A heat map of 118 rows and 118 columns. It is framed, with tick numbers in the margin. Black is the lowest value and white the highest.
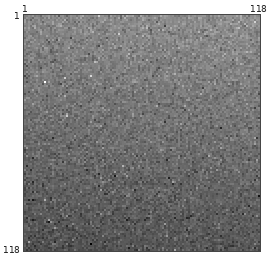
The texture is fine-grained noise. The histogram is bell-shaped. There are no regular stripes. Values rise toward the top.
